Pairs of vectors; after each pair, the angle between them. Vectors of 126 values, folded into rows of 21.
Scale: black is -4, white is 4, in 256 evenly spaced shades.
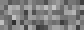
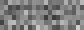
nearly opposite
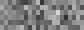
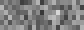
nearly parallel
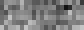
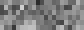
partly aligned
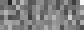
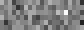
partly opposed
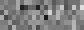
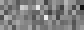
nearly opposite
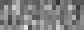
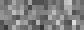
orthogonal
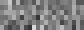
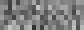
nearly opposite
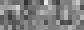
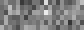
partly aligned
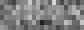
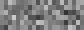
partly opposed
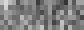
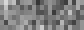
nearly parallel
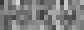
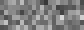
orthogonal
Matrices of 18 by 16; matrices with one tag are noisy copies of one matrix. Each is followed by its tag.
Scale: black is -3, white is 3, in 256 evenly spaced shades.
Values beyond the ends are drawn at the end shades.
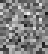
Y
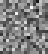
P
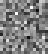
P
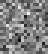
Y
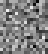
P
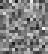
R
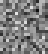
P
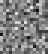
P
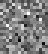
Y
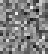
P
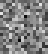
Y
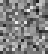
P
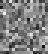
R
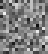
R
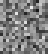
P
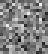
Y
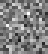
Y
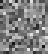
R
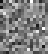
R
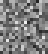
P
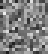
R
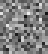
Y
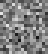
Y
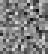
P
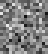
Y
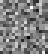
P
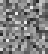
P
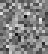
Y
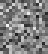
Y
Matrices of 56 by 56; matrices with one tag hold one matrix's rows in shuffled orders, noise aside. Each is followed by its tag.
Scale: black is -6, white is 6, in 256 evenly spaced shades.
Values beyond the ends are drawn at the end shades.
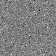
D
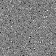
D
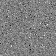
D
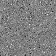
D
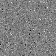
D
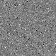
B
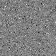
B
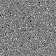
D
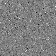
B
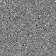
B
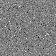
B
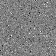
D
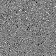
B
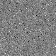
B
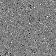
D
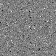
D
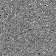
D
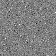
B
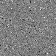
D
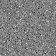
B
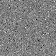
B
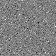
B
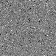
D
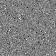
B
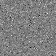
D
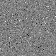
B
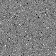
B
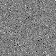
B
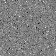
B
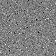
B
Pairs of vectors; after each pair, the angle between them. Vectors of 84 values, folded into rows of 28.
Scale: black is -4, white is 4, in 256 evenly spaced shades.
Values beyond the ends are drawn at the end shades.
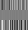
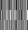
orthogonal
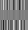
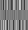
nearly opposite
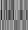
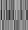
nearly parallel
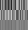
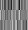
partly aligned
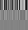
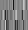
orthogonal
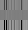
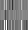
nearly opposite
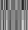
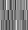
partly opposed
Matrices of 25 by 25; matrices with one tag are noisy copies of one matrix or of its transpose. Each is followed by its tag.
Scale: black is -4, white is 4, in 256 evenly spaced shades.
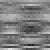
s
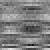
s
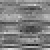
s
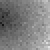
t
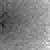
t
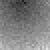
t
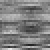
s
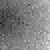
t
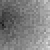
t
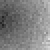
t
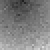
t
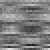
s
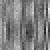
s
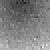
t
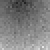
t
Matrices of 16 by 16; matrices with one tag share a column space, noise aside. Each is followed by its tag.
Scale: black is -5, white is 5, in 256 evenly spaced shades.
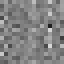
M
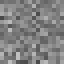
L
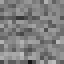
L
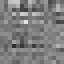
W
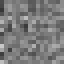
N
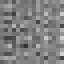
M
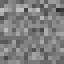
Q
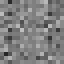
M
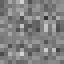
N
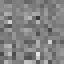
L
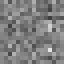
N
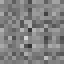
M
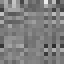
W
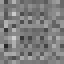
M
